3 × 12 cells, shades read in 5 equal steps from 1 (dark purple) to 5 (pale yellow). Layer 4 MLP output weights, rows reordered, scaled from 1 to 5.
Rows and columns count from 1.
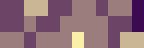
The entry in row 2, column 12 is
1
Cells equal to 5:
1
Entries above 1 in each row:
11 11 12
